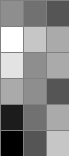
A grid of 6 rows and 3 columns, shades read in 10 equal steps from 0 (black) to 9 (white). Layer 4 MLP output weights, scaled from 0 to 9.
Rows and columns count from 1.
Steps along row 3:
down up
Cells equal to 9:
1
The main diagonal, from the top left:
5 7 6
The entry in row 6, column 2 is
3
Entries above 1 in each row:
3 3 3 3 2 2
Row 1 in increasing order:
3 4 5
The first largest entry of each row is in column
1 1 1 1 3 3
